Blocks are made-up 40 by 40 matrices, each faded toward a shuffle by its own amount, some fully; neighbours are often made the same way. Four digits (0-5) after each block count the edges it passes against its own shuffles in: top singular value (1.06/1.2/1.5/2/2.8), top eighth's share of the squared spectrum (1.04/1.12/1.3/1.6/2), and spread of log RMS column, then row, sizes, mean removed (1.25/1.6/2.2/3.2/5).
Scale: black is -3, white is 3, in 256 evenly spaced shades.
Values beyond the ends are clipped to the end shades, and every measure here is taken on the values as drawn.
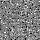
2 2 0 0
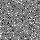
0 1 0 0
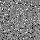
2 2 0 0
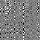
4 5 3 2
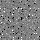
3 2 1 0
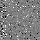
3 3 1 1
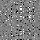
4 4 2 2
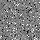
2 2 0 0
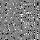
3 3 2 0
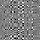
4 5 3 3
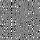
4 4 2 1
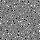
1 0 0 0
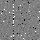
3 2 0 0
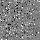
1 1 1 0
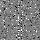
2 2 1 0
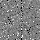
2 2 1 0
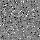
0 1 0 0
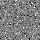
0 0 0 0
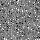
0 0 0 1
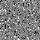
1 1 2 0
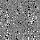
1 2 2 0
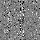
2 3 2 0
